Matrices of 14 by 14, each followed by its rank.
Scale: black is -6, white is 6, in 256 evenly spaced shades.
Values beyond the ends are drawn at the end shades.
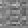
three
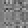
three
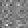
three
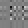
one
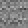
three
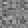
three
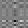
one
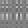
one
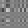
one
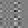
one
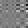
one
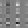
one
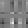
one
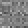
three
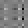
one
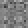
three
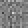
three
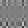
one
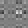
one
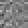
three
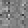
three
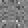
three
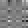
one
